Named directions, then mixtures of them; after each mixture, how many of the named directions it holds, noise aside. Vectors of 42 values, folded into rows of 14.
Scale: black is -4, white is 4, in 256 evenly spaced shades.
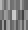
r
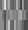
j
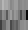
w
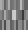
one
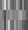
one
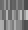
three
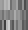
three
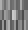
one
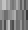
three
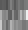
one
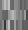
three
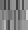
two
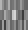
one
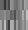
three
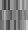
one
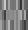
one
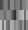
two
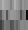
one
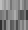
two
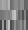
three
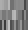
three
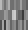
one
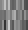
two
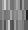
two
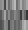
two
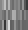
two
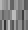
two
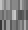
two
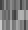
three
